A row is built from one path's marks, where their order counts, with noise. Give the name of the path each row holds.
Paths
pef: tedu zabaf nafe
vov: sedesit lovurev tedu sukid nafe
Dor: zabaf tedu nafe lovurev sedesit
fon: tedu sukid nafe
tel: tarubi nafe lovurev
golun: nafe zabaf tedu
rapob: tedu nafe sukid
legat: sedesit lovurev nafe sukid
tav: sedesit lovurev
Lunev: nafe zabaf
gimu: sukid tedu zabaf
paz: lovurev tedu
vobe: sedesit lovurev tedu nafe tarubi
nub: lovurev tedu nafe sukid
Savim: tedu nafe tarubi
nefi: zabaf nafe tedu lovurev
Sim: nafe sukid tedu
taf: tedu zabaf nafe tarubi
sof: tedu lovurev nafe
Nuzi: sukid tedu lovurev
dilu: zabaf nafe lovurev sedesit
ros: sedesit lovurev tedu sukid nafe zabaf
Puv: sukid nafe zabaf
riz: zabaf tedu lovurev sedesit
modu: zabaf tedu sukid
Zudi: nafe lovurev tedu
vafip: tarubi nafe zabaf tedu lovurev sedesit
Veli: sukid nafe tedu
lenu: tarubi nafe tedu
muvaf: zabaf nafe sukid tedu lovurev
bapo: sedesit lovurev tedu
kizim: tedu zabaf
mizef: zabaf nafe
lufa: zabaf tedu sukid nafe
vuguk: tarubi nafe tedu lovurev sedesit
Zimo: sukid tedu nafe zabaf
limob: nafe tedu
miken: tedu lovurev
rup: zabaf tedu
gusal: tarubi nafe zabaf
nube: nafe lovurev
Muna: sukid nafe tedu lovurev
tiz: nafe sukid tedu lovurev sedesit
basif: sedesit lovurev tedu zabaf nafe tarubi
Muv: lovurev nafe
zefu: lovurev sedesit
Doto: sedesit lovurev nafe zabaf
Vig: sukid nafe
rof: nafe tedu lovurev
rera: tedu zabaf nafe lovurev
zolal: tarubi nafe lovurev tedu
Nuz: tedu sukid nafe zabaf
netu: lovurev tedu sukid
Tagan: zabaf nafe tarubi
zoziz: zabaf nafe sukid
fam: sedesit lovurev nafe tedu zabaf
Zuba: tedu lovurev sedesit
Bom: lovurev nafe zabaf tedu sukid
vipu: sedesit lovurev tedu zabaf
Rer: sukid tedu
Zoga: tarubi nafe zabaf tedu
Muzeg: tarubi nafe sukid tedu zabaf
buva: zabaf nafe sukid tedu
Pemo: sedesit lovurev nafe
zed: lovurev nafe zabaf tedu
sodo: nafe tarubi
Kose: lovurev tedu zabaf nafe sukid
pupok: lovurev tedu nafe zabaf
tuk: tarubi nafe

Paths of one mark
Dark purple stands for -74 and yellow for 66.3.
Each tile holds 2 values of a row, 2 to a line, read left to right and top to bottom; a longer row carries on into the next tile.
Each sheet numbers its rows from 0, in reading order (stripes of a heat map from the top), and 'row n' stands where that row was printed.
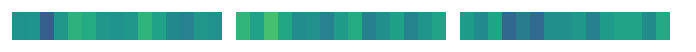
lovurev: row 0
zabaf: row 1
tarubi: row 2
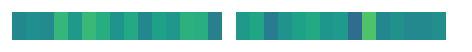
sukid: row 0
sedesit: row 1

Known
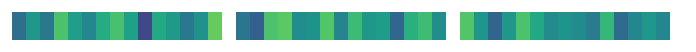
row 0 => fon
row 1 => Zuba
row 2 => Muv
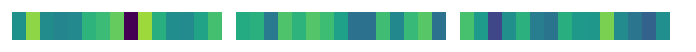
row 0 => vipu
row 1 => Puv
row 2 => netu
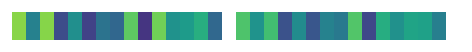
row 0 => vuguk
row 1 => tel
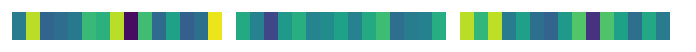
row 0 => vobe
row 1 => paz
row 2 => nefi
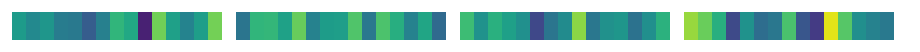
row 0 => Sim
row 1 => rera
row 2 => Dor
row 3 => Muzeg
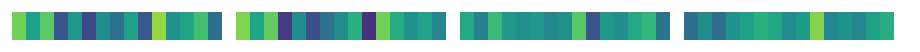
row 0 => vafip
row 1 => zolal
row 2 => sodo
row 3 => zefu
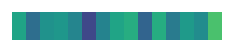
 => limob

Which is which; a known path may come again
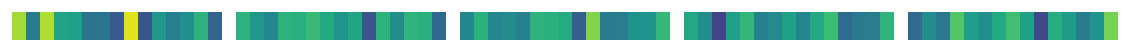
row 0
dilu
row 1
Vig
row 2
tav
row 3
paz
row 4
fon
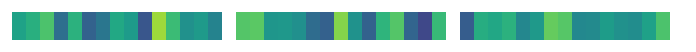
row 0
golun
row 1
lufa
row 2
sof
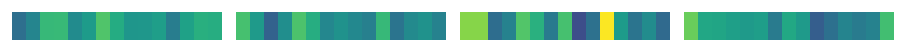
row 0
miken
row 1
Muv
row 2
Bom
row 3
Tagan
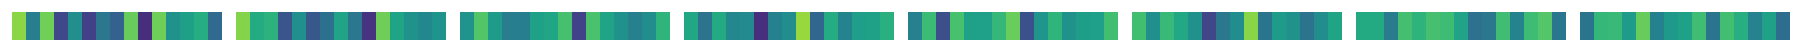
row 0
vuguk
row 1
lenu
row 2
bapo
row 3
rof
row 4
Zimo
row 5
Dor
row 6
Puv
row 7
rera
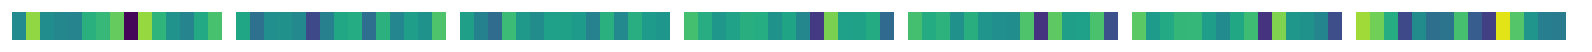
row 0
vipu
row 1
limob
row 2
Rer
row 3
Veli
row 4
Muna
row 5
rapob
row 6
Muzeg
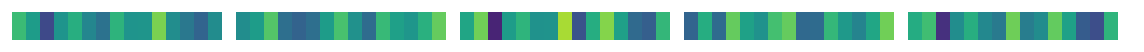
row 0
netu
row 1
Zudi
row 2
Kose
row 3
Nuz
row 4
nub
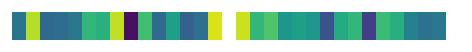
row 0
vobe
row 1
zoziz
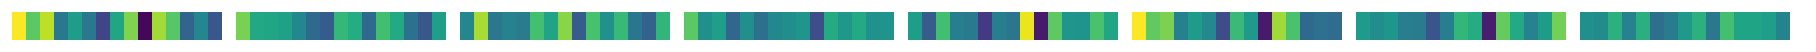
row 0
muvaf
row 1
modu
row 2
legat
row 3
tuk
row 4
tiz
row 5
buva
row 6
Sim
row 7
Lunev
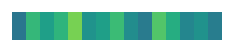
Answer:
pef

